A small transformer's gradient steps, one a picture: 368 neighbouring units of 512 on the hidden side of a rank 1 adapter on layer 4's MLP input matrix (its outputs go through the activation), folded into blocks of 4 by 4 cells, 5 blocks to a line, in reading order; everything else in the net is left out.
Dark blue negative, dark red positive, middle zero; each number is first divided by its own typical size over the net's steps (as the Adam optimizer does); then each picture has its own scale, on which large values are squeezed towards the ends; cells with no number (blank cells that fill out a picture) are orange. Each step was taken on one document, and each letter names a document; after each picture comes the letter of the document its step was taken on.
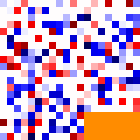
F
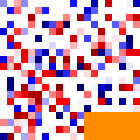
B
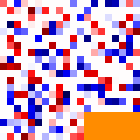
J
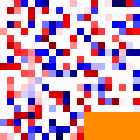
B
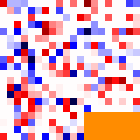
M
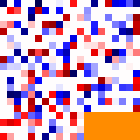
F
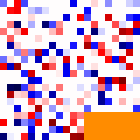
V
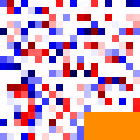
M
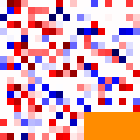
M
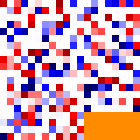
J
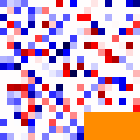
M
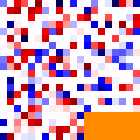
J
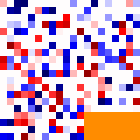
J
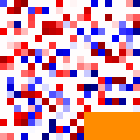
V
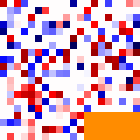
B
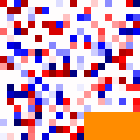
F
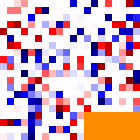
F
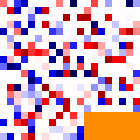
M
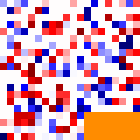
J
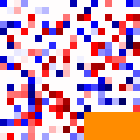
B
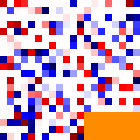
F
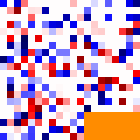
V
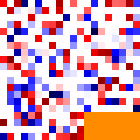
V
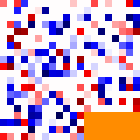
F
